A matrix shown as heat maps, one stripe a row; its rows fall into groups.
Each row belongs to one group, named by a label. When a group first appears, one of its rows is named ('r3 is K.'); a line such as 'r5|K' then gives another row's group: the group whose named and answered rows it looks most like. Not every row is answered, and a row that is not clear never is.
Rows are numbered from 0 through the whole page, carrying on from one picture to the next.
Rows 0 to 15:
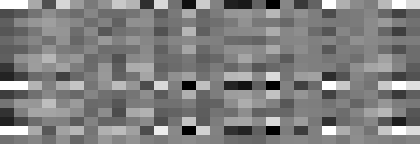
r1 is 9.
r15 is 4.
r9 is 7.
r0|7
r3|9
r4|4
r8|9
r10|9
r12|4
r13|9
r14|7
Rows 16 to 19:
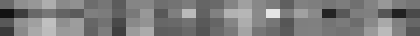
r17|9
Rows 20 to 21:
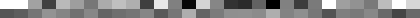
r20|7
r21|9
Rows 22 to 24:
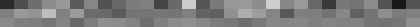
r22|9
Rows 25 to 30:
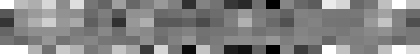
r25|7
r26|4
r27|4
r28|4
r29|9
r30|7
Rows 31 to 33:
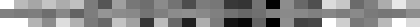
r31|7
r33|7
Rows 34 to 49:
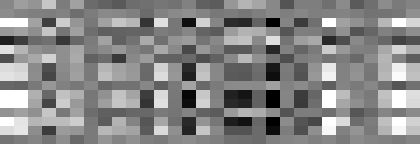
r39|7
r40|4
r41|7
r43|9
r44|7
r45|7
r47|7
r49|4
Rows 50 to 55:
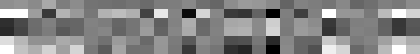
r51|7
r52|9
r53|9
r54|7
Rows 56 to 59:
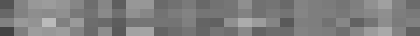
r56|4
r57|4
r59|4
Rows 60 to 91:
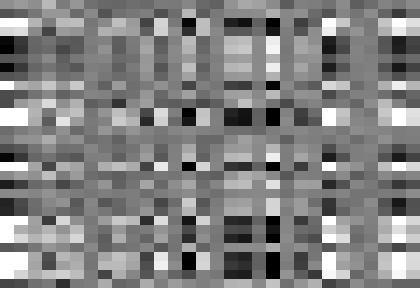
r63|7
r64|9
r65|9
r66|9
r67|9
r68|9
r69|7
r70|9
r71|4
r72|7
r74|4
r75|4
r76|9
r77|9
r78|7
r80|9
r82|9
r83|9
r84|7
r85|7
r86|7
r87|9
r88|7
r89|7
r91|9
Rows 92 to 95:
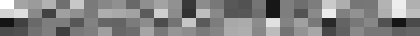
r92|7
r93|7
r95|9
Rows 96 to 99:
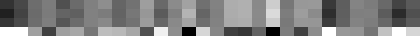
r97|9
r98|9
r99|7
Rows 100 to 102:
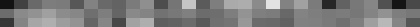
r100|9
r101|4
